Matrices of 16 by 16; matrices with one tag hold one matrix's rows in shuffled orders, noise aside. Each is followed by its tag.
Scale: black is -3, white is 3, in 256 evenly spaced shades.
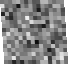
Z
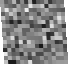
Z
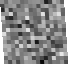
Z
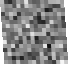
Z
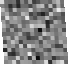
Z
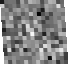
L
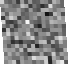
Z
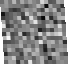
L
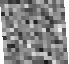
Z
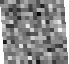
Z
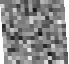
Z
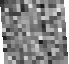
L
